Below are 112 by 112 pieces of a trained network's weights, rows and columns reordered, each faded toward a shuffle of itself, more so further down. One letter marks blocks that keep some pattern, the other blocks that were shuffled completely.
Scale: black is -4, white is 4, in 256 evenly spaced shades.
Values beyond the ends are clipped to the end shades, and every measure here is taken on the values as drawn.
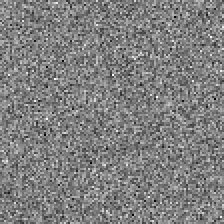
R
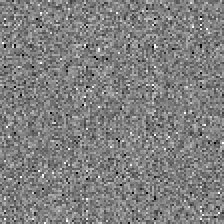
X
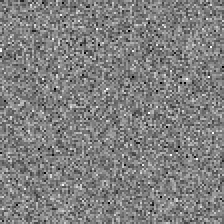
R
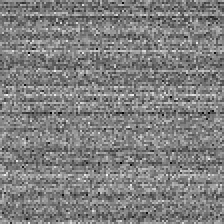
X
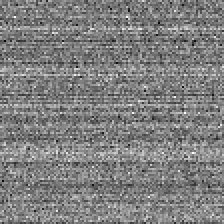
X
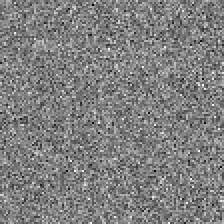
R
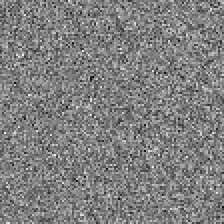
R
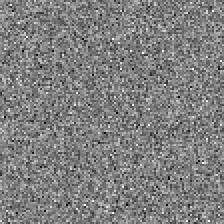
R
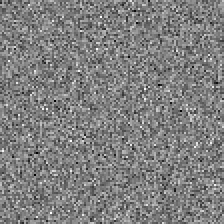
R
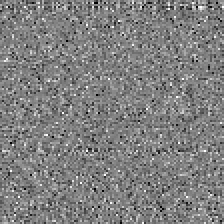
X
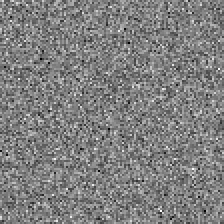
R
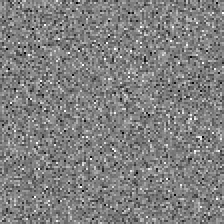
R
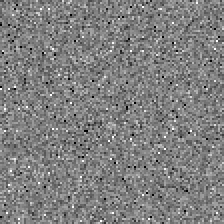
R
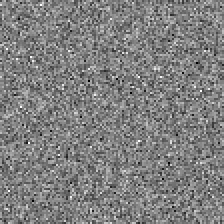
R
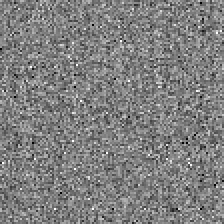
X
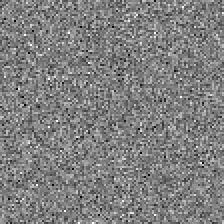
R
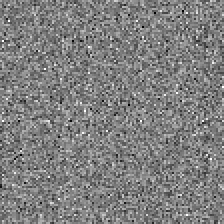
X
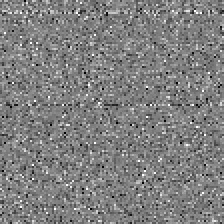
X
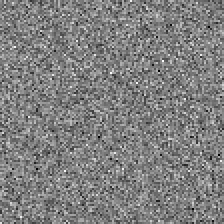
R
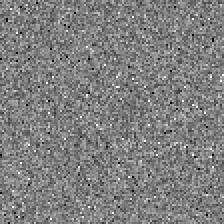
R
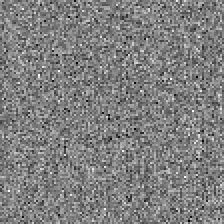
X
